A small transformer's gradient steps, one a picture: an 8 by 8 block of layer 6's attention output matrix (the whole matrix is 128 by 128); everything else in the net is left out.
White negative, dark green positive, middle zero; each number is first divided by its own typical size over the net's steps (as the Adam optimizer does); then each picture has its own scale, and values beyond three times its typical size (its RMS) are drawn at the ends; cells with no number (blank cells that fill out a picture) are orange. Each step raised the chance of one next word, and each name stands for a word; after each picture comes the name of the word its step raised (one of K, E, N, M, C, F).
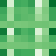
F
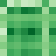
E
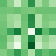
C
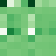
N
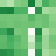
E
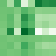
N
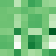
C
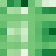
E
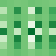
C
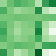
E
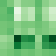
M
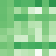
E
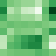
M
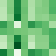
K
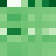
N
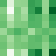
F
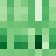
M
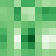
M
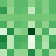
C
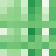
F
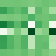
C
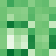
K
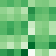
K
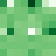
N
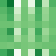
F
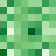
E
